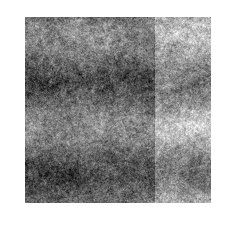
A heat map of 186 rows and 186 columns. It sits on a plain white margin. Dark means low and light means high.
Stripes running across repeat 2 times from top to bottom. On average the colour sits 50% of the way up the scale. A vertical seam about 70% of the way across splits the table, and the right part is higher. Neither half mirrors the other.
